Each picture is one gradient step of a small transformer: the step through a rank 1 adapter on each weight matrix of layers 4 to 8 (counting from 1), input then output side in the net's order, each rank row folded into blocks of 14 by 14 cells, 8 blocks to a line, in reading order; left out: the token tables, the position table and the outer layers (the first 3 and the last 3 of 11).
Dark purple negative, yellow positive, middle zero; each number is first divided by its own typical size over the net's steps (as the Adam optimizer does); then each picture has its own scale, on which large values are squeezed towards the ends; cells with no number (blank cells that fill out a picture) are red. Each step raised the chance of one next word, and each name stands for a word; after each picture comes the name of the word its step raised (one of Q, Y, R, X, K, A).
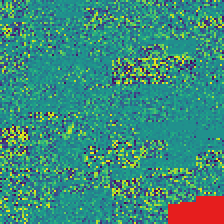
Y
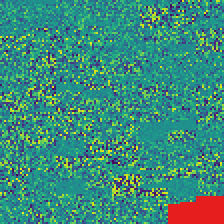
Y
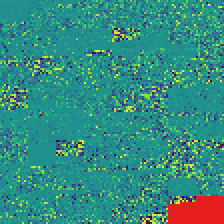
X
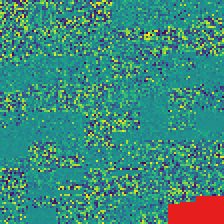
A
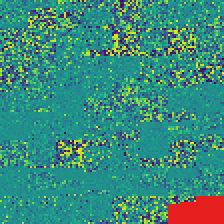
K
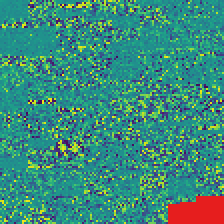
A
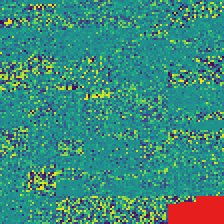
K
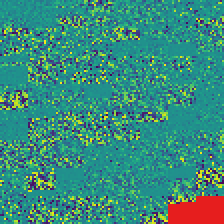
A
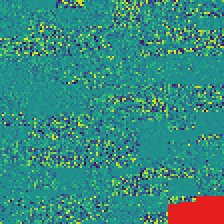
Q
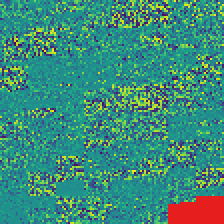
K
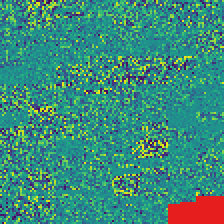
Y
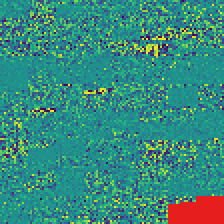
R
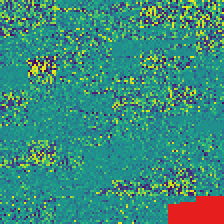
Q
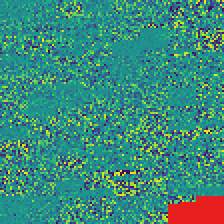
Y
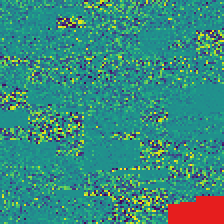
X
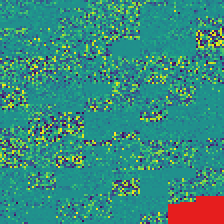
R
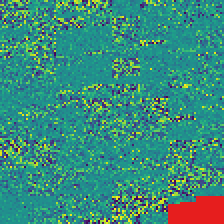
X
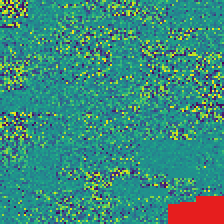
K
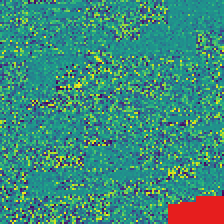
Y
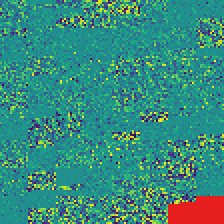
X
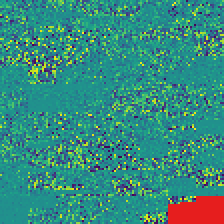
Q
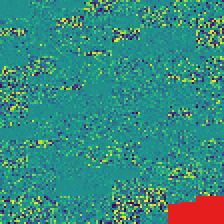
X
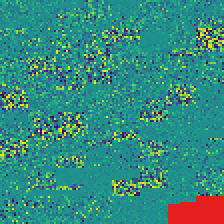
R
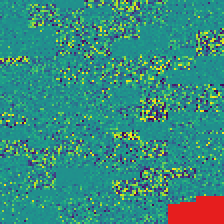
Q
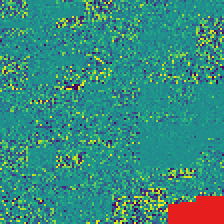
X
